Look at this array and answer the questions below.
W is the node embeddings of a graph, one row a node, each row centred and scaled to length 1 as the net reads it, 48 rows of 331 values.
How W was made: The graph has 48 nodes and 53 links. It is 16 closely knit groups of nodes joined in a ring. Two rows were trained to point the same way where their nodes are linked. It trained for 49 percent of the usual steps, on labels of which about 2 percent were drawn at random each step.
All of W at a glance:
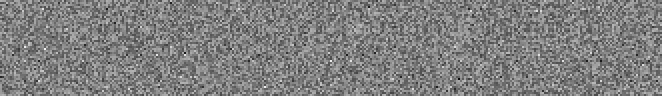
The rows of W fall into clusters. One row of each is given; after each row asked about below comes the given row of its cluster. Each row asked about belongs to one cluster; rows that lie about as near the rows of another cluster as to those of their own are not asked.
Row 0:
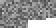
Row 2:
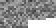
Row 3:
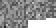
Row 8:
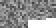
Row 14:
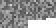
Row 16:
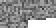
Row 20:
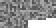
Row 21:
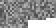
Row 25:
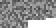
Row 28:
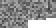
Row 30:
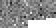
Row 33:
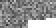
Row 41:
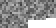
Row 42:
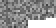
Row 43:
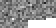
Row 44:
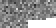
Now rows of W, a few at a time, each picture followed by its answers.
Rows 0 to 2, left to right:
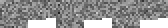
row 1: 21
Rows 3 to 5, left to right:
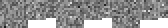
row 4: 33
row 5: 20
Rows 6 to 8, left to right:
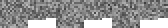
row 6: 30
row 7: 21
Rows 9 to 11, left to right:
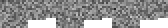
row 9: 44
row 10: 43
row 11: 2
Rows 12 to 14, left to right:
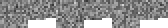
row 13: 16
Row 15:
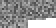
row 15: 14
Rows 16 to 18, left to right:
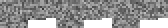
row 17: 25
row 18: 28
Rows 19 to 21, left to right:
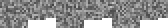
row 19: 42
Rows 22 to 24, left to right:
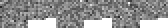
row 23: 25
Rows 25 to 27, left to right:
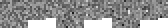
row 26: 8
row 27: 20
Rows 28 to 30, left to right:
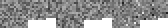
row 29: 43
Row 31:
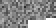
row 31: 3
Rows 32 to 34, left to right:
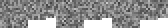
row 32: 42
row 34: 41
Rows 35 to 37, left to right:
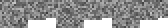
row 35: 33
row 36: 28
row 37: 0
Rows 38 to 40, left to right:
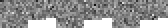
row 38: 44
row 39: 41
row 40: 30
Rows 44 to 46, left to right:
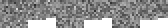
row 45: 14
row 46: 2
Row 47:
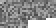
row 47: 0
